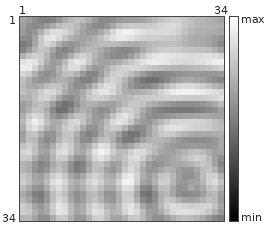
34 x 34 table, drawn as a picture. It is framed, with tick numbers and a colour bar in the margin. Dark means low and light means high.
Horizontal stripes repeat 7 times down the table. The halves do not mirror each other. No overall slope runs across the table. The top right is the smoothest part. Rings spread out from the bottom right. Overall the values sit about 70% of the way up the scale.
